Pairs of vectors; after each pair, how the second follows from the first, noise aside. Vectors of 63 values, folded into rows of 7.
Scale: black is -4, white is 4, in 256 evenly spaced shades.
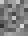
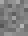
shrunk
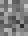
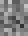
copied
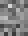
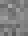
shrunk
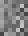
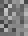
reversed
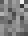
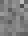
shrunk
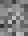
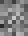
copied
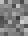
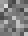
shuffled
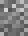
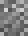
copied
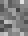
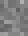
shrunk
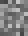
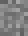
shrunk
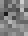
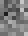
copied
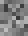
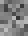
copied
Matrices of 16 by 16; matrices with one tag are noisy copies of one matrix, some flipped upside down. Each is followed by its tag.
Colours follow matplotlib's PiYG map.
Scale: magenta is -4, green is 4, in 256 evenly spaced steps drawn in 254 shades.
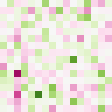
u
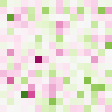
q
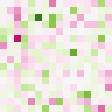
u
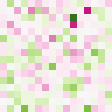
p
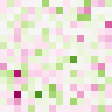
u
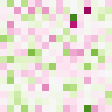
p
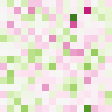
p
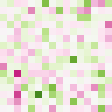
u
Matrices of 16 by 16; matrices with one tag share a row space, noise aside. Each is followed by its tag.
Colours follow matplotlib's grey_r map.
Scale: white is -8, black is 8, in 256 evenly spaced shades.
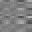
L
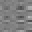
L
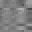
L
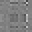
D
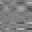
L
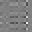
D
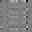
D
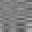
L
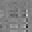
D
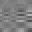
L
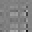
D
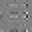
D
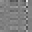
D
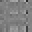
D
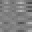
L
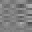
L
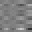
L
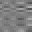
L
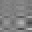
L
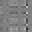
D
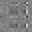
D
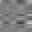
L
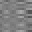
L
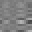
L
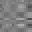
L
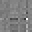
D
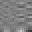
L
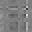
D
